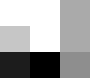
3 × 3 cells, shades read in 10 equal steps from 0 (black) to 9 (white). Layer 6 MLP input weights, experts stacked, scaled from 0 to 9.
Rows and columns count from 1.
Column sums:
17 18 17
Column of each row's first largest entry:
1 2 3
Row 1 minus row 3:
8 9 1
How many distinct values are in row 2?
3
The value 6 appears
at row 1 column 3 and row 2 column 3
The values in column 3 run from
5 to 6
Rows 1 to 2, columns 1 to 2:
9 9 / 7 9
